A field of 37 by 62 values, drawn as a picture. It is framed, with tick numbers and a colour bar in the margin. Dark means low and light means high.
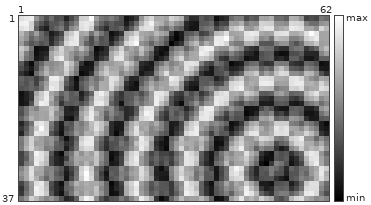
Concentric rings centre on the bottom right. Neither half mirrors the other. There is no overall slope. Overall the values sit about 50% of the way up the scale.
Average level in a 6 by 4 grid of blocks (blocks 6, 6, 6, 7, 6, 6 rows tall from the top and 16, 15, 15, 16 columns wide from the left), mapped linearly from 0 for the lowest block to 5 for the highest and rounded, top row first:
3225 | 1220 | 2324 | 3222 | 3132 | 3132
